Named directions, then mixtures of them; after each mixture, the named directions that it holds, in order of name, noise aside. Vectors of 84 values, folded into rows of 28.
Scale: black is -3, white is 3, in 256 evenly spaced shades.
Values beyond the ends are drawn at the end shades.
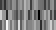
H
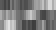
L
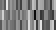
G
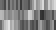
G, L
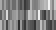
H, L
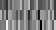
G, H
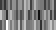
H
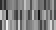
H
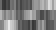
L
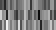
H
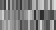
G, L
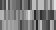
G, L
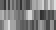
G, L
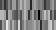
H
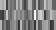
G, H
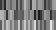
G, H
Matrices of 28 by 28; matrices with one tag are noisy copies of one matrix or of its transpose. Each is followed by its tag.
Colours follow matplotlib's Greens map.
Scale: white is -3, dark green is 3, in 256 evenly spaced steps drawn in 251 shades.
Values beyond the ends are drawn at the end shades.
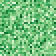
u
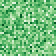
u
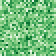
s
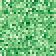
s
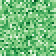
s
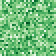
s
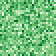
u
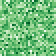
s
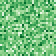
u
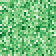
s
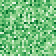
u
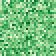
s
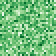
u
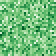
s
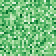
u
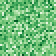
u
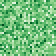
u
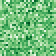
s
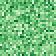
u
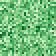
s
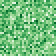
u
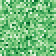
s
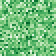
s
